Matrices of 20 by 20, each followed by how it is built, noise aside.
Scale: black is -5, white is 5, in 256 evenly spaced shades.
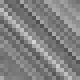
Toeplitz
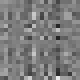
low rank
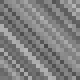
Toeplitz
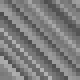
Toeplitz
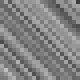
Toeplitz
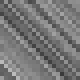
Toeplitz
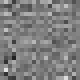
low rank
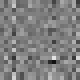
low rank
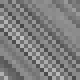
Toeplitz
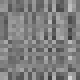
low rank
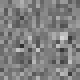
low rank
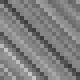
Toeplitz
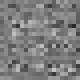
low rank
